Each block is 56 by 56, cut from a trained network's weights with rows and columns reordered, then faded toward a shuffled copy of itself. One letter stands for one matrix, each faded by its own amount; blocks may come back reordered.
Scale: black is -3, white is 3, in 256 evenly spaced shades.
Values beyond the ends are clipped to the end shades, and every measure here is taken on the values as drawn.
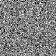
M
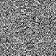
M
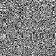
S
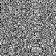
S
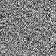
S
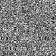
M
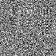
S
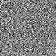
M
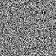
S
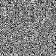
M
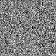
S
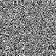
M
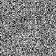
M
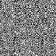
M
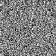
M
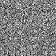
M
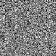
S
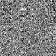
M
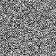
S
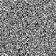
S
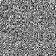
M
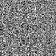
M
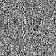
S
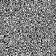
M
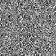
M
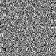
S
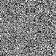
M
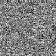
S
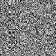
S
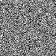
S
